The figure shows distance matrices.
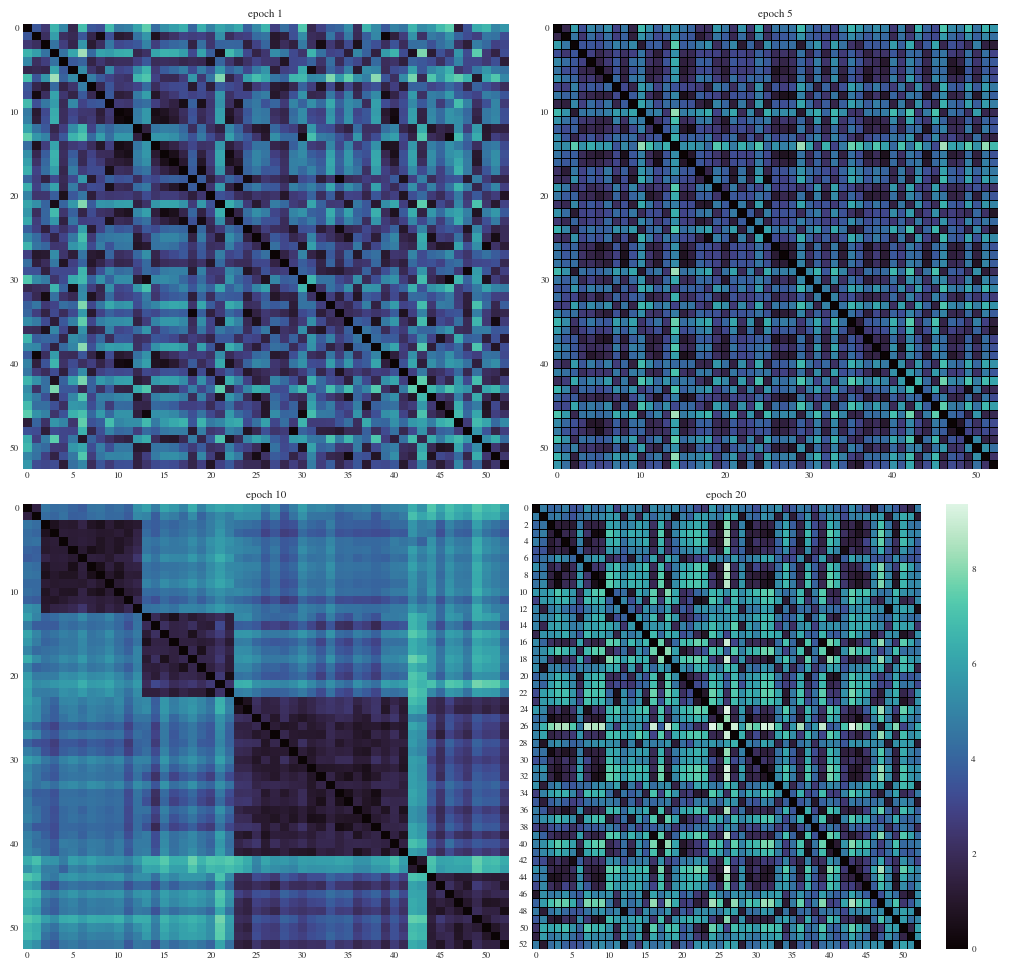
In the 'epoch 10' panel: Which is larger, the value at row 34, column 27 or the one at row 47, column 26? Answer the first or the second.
the second
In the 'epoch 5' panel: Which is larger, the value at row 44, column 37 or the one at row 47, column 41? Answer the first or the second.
the second
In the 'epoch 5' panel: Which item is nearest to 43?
49
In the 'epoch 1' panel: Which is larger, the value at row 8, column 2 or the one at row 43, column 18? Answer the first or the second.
the second
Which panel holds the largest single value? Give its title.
epoch 20
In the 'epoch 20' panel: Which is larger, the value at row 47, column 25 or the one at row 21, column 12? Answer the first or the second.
the first
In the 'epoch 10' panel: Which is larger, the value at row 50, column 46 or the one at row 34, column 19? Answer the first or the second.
the second
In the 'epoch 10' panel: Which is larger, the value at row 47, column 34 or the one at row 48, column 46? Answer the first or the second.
the first
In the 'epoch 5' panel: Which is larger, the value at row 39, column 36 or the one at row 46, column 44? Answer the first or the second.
the second
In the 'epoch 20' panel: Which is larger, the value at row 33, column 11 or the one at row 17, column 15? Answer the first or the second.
the first
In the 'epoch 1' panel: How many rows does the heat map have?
53
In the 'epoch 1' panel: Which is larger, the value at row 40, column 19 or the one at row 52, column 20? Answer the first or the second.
the first
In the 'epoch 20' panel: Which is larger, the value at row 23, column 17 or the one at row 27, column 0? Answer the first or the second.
the second
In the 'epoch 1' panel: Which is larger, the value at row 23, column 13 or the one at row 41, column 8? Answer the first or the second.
the first
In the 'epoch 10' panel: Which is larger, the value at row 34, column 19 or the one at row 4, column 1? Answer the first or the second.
the second
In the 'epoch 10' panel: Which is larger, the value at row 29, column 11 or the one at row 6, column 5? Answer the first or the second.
the first
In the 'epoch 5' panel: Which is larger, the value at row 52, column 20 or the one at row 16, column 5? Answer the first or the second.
the first
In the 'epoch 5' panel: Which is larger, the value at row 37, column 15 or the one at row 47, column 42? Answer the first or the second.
the second
